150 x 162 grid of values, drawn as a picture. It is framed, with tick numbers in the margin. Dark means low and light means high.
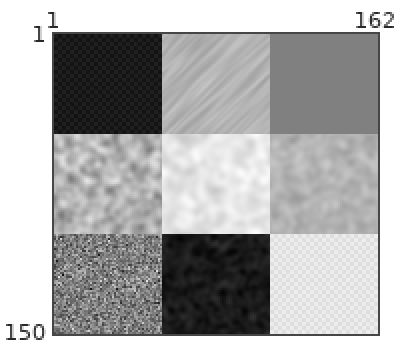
It is made of 3 by 3 panels. Panel 1,1: very low, checkered, faint in contrast. Panel 1,2: high, slanting up to the right, faint in contrast. Panel 1,3: middling, flat. Panel 2,1: high, blotchy. Panel 2,2: very high, blotchy, faint in contrast. Panel 2,3: high, blotchy, faint in contrast. Panel 3,1: middling, fine-grained, strong in contrast. Panel 3,2: very low, blotchy, faint in contrast. Panel 3,3: very high, checkered, faint in contrast.
